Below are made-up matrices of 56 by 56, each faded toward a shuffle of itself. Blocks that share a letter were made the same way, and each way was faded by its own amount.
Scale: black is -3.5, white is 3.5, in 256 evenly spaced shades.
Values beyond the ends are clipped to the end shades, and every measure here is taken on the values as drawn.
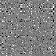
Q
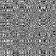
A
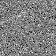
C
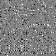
Q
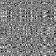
A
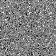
C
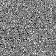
C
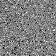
C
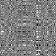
A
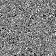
C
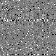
Q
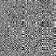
A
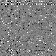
Q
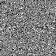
C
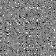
Q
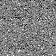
C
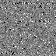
C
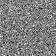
C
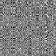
A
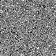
C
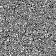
C
